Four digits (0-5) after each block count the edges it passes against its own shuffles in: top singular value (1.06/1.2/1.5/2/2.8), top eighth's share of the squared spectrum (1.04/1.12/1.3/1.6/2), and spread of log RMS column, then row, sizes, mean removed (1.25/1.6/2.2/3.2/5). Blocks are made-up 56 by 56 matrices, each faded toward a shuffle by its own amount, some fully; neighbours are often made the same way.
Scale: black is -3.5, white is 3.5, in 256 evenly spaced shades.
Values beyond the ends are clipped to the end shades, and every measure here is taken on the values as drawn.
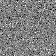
0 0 0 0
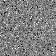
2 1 0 0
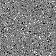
2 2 0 0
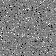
0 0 0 0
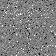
2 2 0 0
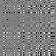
5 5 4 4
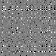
4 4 2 2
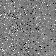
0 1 0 0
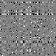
4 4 2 2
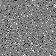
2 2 0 1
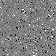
1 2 0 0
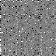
4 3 2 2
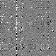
4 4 2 1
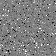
0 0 0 0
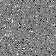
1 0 0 0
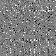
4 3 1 1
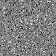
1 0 0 0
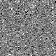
3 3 1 0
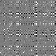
5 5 3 3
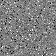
1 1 0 0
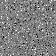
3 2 0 0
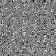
3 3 1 1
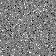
1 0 0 0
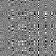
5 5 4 3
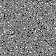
2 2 0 0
